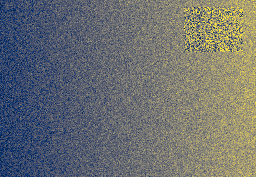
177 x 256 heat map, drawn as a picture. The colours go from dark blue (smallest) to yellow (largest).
Values change most from cell to cell in the top right. The texture is fine-grained noise. In the top right lies a patch that is rougher than the rest. The values follow a bell shape. There is an overall slope up to the right.
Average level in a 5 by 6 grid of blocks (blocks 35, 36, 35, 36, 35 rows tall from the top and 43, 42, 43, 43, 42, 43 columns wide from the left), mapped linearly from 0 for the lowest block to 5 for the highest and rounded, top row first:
012345 | 012345 | 012345 | 012345 | 012345
